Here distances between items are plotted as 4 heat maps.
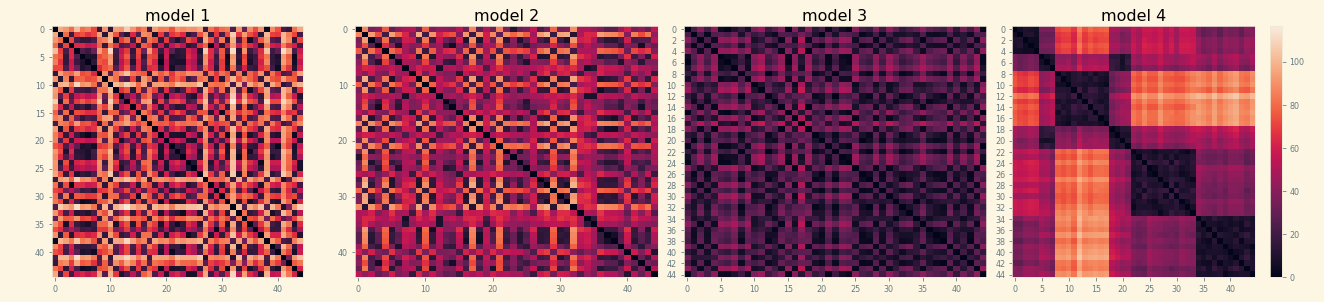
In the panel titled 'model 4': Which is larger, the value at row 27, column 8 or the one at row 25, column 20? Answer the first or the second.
the first
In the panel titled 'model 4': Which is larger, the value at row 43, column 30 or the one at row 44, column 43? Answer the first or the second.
the first
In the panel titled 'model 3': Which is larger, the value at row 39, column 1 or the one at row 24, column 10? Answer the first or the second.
the second
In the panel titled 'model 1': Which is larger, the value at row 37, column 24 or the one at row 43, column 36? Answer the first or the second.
the second
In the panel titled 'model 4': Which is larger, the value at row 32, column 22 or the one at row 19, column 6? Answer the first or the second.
the second
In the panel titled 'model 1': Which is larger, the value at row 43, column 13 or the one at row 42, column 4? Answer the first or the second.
the second
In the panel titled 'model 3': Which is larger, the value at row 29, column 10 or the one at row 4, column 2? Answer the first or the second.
the first
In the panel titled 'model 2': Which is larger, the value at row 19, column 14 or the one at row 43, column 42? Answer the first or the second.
the first
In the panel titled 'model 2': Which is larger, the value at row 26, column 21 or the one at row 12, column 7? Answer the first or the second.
the first
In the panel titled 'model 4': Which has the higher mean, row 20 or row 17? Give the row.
17
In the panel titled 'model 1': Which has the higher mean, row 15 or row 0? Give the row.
0
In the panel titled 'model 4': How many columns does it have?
45
